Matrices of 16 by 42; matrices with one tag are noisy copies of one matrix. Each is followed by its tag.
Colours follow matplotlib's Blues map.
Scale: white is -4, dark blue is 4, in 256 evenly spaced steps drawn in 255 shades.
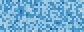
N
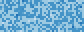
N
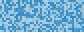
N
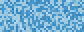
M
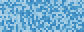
M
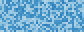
N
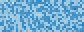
M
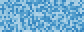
M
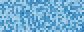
M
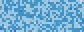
N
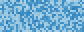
M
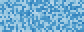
M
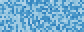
M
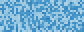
M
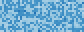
N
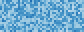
N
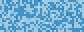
N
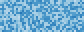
M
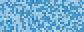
M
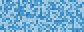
N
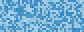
N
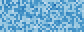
N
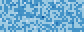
N
